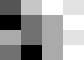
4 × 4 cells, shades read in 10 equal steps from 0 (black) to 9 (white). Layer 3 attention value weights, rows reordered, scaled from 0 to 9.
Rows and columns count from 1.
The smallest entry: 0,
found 2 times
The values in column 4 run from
8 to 9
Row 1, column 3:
9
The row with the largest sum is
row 1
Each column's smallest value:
0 0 6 8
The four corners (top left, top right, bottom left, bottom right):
3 8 4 9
